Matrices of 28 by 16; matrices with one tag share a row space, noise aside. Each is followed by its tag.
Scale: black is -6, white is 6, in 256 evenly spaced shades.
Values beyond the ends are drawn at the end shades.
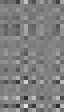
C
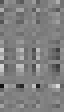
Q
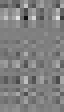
C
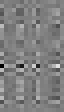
Q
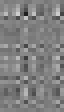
C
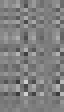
C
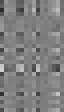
Q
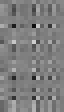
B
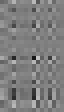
B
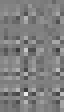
C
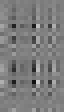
B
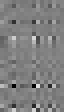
B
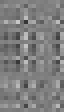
C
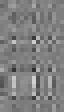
B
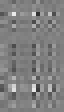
B
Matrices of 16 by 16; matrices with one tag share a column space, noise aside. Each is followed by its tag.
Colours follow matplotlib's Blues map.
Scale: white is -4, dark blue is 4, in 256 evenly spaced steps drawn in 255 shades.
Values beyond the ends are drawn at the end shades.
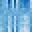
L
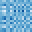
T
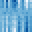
L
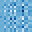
T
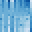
L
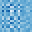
T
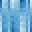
L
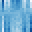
L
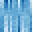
L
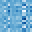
T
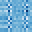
T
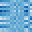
T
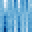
L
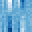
L
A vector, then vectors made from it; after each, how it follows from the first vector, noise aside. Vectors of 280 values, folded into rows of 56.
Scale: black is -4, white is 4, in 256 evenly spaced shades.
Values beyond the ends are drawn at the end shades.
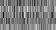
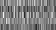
negated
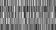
negated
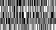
scaled up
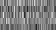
negated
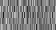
sign-scrambled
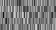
sign-scrambled
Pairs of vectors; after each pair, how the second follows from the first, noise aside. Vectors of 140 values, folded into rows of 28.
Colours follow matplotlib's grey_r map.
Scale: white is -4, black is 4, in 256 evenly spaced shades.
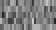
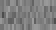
shrunk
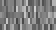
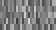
copied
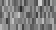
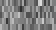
copied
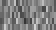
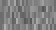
shrunk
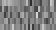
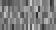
negated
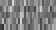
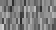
negated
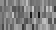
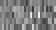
negated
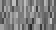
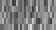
negated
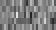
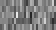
copied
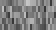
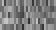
wrapped around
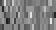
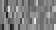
wrapped around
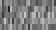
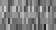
wrapped around
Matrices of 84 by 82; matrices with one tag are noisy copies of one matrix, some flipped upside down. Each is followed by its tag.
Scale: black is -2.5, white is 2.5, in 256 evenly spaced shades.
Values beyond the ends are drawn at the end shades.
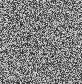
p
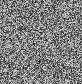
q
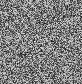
q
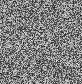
q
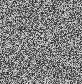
q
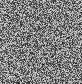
p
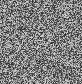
q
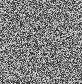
p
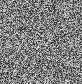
q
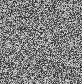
q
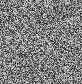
q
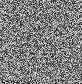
p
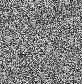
q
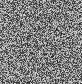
p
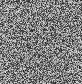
p
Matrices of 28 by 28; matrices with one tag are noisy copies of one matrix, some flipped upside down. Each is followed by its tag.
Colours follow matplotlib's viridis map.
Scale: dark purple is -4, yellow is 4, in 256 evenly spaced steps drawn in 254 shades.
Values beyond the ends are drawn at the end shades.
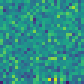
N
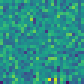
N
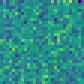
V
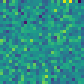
V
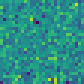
N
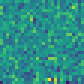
N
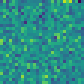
V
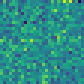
V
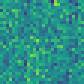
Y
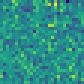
N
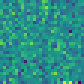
V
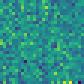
V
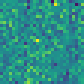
Y
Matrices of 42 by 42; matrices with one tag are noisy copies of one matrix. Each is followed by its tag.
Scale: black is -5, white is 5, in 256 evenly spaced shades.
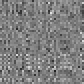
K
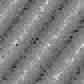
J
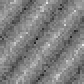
J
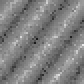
J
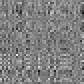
K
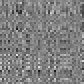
K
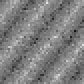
J
